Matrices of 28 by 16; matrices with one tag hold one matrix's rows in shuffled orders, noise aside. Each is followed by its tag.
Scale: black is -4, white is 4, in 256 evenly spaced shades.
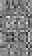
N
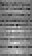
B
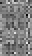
N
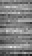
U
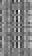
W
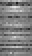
B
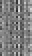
W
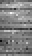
U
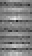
B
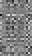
N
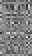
N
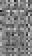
N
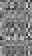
N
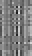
W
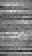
U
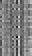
W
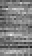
U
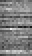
U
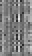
W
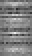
B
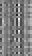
W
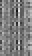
W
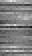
U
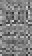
N
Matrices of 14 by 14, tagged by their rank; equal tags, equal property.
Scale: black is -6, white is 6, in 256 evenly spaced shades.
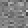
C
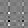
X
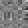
C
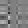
X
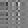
X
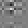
X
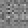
C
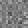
C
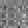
C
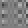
X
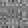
C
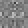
C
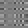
X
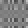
X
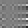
X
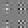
X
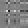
X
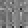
C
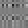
X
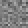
C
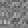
C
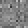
C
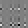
X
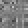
C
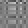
X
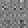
C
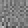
C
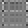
X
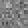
C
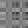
X
